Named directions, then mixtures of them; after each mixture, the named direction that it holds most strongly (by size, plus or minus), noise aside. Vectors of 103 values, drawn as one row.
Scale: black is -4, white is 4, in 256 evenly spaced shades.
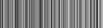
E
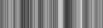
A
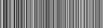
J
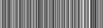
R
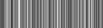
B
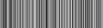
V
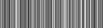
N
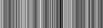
A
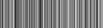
E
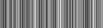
V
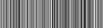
N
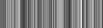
A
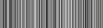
V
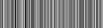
E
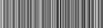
E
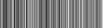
J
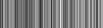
E
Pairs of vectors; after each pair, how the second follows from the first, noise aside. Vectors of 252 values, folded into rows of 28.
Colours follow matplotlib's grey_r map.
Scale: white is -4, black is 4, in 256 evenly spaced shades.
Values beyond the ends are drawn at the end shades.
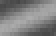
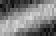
scaled up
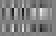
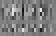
sign-scrambled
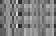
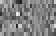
sign-scrambled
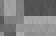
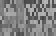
sign-scrambled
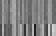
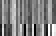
scaled up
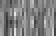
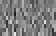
sign-scrambled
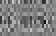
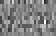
sign-scrambled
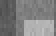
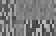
sign-scrambled
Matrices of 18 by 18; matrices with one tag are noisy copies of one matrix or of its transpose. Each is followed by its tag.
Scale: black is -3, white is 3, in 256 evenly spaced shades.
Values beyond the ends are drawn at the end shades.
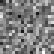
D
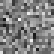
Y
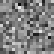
Y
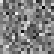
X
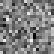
Y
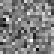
Y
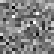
X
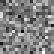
D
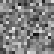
Y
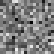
D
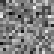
D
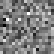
Y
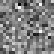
Y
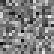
D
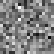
Y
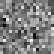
Y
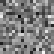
D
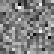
Y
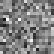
Y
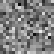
Y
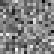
D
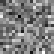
D
